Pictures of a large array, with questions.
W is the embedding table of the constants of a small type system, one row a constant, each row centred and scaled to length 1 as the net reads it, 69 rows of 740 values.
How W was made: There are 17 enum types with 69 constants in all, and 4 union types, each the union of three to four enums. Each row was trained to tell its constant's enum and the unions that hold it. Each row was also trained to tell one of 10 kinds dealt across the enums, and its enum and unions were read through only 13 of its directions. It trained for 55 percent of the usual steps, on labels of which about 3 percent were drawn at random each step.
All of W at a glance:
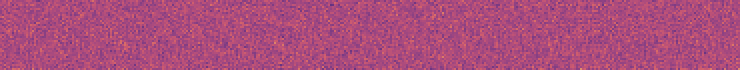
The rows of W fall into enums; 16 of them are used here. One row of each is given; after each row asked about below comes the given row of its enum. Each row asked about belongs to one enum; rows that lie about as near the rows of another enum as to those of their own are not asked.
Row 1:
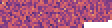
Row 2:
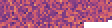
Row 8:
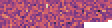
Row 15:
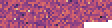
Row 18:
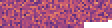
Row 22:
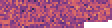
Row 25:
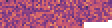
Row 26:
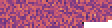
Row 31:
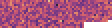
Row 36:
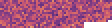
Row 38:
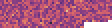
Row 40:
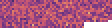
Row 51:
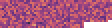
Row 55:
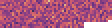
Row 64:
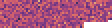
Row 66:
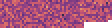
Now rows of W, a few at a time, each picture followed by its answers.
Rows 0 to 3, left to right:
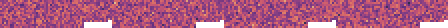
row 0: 38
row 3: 66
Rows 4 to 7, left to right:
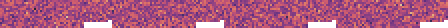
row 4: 31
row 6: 26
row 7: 8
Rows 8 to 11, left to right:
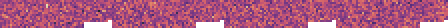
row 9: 2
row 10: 26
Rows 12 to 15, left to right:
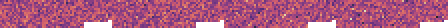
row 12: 18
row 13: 55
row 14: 55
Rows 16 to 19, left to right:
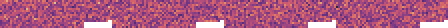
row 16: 64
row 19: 8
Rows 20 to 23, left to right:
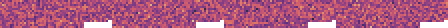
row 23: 18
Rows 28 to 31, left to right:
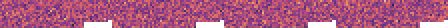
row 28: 38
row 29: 36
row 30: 31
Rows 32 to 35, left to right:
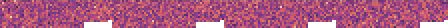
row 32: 15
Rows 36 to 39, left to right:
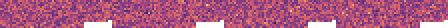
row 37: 36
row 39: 66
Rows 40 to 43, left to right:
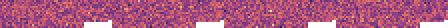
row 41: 36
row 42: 36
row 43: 1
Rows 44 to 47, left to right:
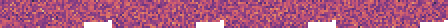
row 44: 2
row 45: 66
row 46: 18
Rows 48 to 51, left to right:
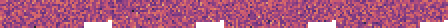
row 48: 55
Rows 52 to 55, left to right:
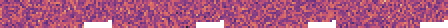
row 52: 55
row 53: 2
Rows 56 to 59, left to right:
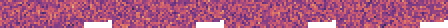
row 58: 2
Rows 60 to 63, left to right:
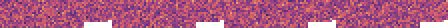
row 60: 8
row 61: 64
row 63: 8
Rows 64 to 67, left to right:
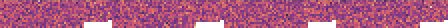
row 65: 22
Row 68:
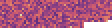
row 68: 64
